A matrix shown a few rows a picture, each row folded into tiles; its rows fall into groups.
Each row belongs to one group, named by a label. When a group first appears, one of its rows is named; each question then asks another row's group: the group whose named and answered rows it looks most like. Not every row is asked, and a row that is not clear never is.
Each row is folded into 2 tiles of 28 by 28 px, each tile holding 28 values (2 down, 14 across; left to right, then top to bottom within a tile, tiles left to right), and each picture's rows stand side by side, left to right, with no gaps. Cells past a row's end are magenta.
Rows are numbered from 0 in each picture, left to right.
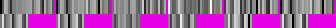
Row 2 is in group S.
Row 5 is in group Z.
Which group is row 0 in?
Z
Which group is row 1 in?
Z
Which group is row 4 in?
S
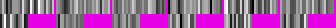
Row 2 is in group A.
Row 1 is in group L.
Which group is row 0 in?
S
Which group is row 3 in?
Z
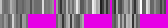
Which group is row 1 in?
A
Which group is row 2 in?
L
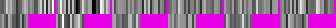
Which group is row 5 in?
A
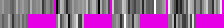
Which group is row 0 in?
Z
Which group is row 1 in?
Z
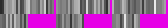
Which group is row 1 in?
S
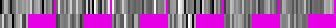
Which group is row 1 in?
S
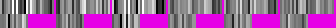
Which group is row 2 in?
A
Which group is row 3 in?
A
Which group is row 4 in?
A
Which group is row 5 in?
A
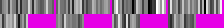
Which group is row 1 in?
A
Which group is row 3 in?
S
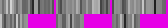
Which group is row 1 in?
A
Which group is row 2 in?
Z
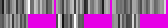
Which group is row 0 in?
L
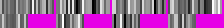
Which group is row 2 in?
Z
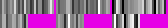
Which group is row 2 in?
Z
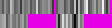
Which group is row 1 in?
S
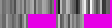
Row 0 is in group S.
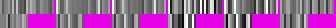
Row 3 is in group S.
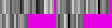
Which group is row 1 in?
Z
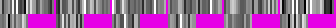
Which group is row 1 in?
L
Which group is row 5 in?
A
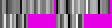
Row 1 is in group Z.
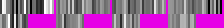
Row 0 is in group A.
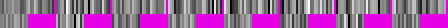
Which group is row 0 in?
L
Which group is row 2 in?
S
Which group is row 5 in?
L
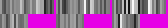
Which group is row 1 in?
L
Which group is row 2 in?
A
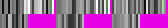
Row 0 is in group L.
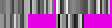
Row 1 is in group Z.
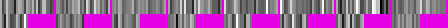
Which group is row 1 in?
S
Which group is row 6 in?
A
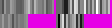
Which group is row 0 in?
L
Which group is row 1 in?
L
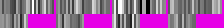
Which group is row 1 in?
A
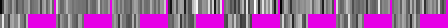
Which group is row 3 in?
L
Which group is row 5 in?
Z
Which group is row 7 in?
S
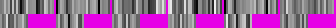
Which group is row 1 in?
Z
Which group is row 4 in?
Z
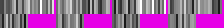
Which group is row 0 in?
L
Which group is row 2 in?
L
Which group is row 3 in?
A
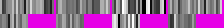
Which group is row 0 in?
A
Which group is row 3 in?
S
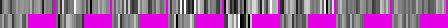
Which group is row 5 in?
L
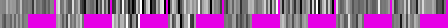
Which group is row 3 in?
Z
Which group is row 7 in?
A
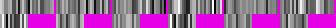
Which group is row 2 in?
L
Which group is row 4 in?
Z
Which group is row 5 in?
A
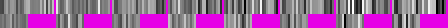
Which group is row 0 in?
L
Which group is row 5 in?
A
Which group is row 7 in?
A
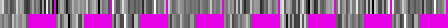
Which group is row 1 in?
Z
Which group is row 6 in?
S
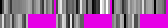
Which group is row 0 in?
Z
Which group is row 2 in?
Z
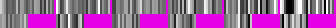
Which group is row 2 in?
L
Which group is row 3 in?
A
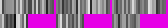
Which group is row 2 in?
A
